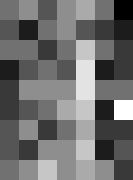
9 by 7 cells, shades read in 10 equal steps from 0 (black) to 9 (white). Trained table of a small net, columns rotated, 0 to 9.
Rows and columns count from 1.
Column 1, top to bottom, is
4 3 4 1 2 2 3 3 4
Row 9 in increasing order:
2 4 5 5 5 6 7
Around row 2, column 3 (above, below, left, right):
3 2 1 5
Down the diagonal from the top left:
4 1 2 3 8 1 2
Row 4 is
1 3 4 3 8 1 2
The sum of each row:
27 19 27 22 33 32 24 26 34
